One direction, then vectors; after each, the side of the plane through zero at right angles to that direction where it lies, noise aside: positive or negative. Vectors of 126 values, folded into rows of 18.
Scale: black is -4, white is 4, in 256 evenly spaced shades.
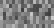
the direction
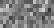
positive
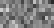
positive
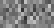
positive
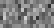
negative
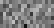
negative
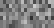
negative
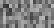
negative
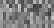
positive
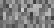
negative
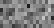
negative
